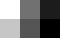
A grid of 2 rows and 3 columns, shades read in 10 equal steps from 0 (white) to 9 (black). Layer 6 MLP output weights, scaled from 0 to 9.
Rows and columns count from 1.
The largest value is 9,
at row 2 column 3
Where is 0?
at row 1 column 1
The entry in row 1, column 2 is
5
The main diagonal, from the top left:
0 6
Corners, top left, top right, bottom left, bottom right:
0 8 2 9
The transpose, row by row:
0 2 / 5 6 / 8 9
